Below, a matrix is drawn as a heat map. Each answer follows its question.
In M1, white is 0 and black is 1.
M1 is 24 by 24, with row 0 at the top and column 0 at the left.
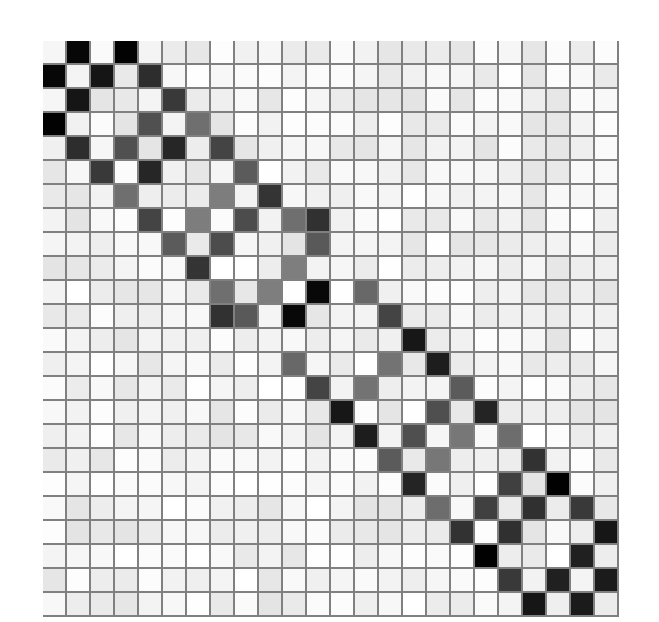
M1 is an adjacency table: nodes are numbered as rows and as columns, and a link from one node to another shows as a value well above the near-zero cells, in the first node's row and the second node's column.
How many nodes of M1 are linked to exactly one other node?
1
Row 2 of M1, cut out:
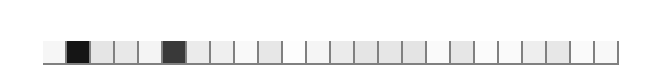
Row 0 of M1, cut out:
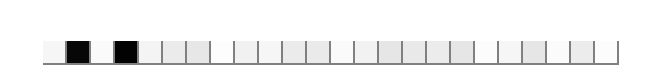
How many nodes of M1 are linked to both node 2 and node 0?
1
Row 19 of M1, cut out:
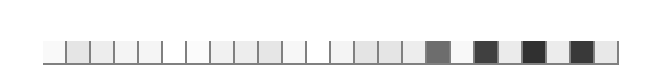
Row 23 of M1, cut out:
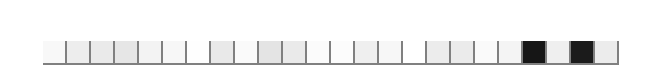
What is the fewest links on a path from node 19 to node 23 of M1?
2
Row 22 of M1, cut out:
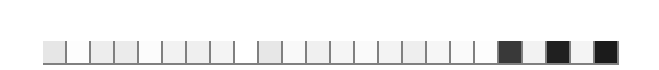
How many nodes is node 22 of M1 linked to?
3
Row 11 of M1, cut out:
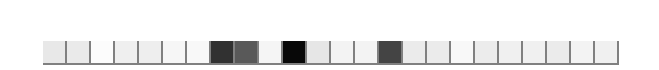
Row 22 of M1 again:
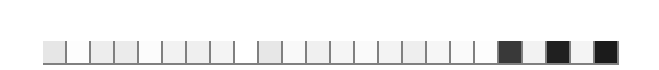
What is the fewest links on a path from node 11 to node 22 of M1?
5
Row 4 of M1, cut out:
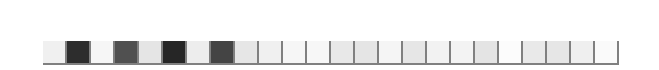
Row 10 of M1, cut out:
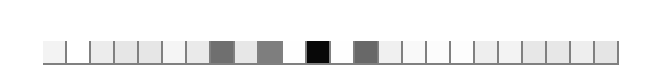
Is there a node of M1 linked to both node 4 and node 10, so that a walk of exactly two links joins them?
yes
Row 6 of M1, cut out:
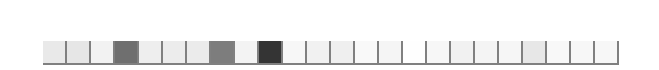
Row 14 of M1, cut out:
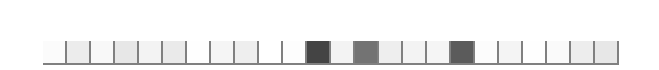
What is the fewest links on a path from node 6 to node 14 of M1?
3
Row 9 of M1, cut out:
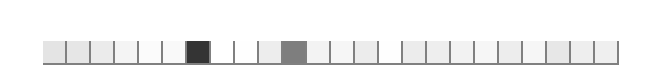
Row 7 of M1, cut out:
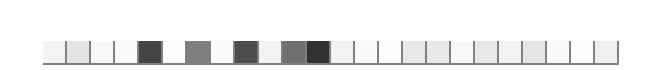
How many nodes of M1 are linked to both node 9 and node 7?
2
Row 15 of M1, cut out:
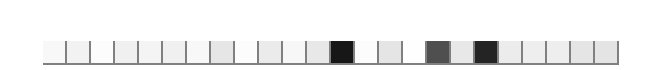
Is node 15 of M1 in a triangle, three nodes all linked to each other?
no
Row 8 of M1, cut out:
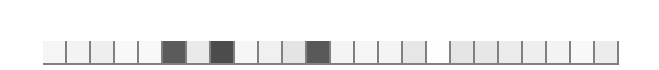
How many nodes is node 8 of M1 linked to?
3
